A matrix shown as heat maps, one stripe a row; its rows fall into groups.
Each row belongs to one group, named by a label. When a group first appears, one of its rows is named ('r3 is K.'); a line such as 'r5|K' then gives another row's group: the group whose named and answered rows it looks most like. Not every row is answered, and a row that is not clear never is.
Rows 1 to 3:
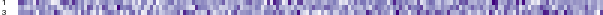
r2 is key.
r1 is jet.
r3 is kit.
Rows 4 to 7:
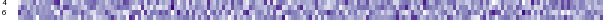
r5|jet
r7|kit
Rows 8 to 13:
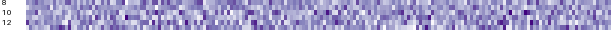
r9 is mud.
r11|key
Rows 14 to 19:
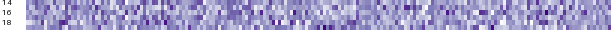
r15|mud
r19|kit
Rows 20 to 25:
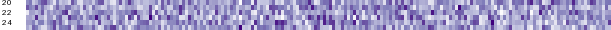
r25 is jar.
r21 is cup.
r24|kit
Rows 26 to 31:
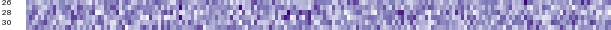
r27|jar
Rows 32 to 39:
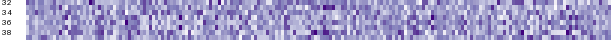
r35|jet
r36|key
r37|jet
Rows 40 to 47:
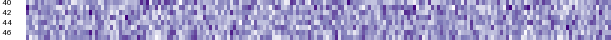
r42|mud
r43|key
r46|mud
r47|mud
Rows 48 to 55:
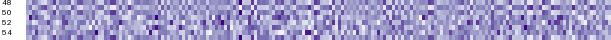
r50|jar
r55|jar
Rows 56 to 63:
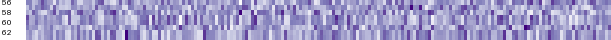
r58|jar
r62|key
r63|key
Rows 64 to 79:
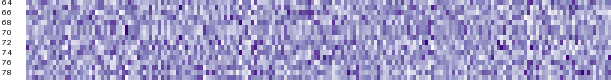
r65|jet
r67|mud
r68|jar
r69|key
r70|key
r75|kit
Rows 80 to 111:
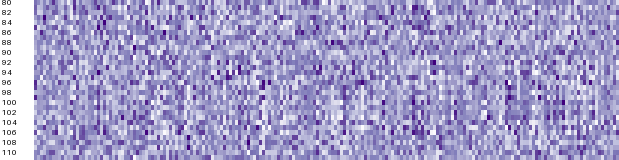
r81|mud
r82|mud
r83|cup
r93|cup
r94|mud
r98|mud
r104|mud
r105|mud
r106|mud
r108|jar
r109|jet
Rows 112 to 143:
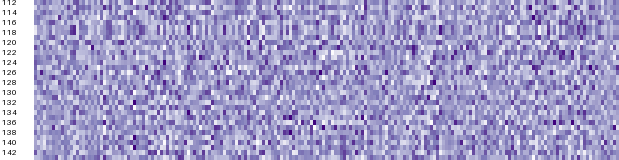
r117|jet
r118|jet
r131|mud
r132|key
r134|jet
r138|kit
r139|key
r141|key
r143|mud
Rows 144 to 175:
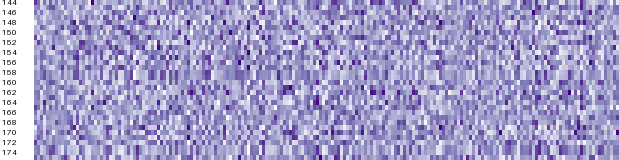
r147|key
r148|jet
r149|jar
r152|jet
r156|cup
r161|kit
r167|cup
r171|jet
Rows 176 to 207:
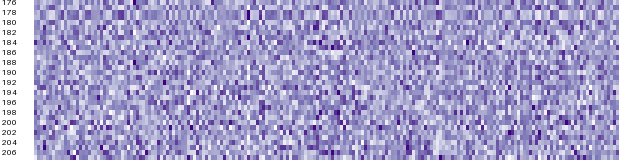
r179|jar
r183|jar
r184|cup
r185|kit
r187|mud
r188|key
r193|mud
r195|mud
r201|cup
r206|kit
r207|jet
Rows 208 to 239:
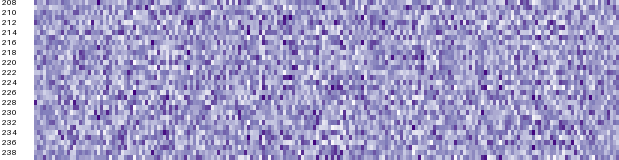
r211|kit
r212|cup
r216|kit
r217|mud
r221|jet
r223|kit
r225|kit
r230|cup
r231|mud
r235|jar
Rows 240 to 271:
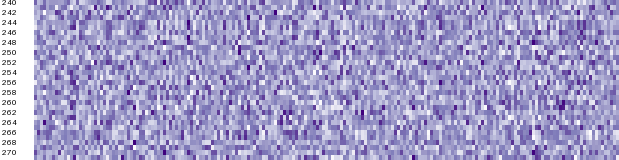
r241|cup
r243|jar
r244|jet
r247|jet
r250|cup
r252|cup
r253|jar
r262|kit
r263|jet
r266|mud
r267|mud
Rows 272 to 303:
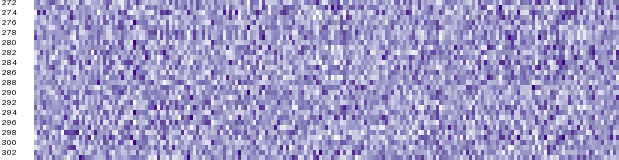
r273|kit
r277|jar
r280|key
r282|cup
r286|key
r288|mud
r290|jar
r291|cup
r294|key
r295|cup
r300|key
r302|cup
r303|jet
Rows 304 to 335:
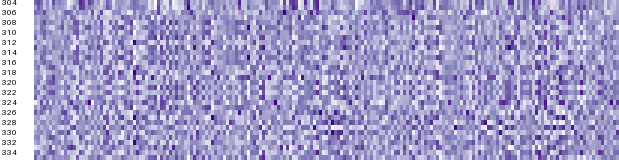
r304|jet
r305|jet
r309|jar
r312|key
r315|jar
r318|key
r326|cup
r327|key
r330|kit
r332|key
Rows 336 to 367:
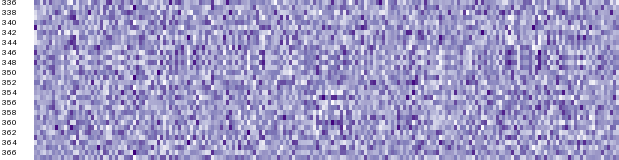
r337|key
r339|jet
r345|mud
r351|key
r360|kit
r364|jet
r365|mud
